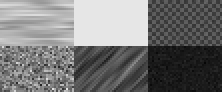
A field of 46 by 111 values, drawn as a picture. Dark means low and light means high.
The table splits into 2 rows of 3 panels. Panel 1,1: high, streaked across. Panel 1,2: very high, flat. Panel 1,3: low, checkered. Panel 2,1: middling, fine-grained, strong in contrast. Panel 2,2: low, slanting up to the right. Panel 2,3: very low, fine-grained, faint in contrast.
